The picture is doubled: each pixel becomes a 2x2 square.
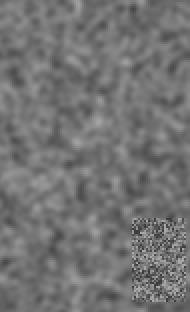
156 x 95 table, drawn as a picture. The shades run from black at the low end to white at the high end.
Odd rows or columns: none. Roughest part: bottom right. Mirror symmetry: none. Odd patch: rougher, in the bottom right. Grain: blotchy. Slope: none.
